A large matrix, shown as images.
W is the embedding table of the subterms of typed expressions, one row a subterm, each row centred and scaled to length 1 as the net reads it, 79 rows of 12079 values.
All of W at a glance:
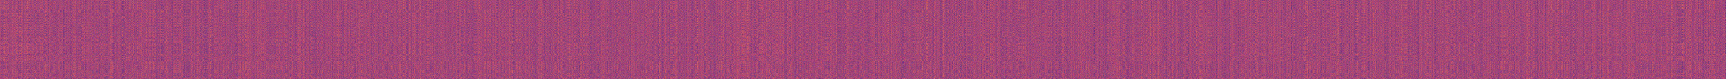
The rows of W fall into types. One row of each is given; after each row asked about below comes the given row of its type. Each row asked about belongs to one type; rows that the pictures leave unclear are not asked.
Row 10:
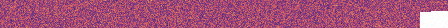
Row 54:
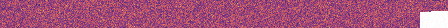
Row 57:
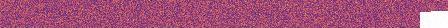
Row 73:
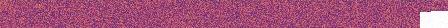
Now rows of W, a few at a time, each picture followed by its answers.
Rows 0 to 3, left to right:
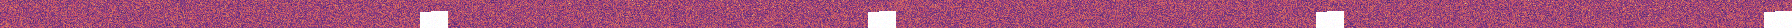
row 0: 73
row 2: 73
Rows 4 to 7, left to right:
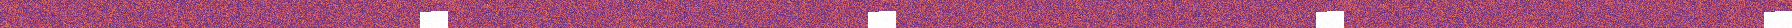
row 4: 73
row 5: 73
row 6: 57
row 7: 73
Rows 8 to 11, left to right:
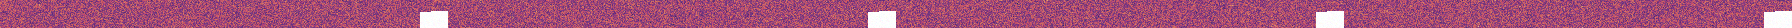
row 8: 73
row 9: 57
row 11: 10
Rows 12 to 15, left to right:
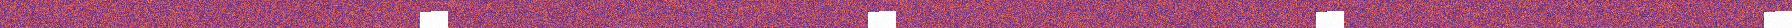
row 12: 10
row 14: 73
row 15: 54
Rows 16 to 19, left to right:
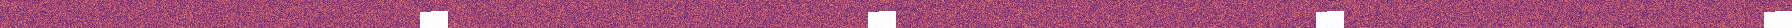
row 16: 54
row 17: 73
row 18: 54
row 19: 10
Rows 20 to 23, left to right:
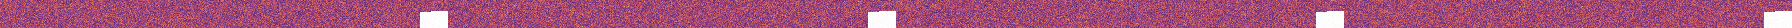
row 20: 73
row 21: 54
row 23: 10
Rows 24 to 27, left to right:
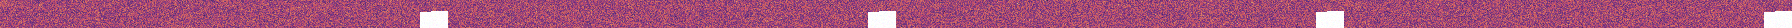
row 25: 57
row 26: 57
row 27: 54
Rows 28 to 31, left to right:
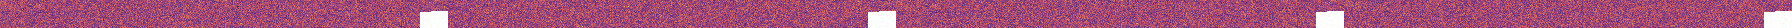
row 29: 54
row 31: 54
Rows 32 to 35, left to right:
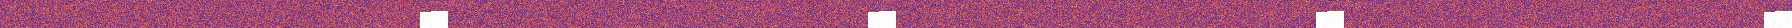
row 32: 10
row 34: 54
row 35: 54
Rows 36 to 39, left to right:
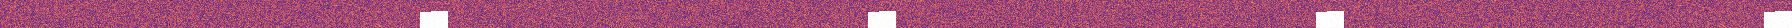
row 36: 10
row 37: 73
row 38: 57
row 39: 10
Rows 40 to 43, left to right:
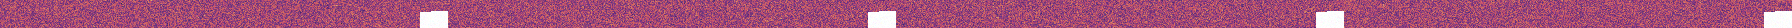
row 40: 10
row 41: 57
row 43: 73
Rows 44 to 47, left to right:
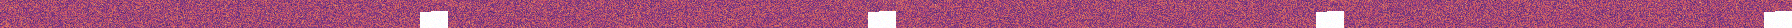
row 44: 73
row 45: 54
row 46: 73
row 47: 57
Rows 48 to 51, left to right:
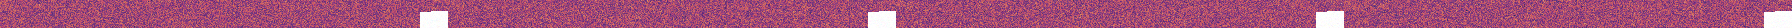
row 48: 73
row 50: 54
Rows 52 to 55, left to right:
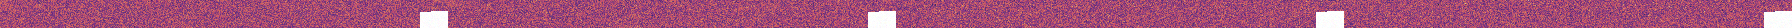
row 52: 73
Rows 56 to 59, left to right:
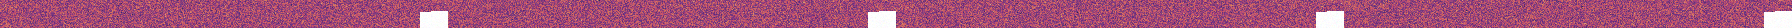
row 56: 73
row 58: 73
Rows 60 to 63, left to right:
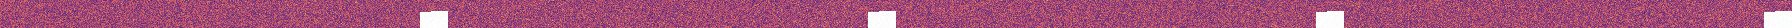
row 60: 57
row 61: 10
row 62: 10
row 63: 54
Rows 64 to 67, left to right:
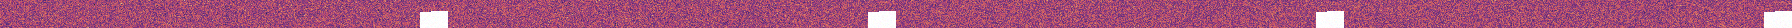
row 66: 10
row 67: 10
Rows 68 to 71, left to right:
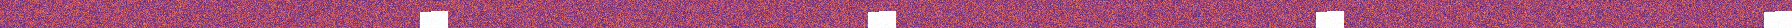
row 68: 10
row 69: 10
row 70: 57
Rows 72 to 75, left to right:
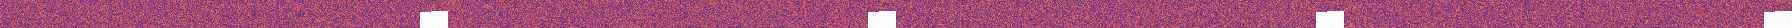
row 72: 57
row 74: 54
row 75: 73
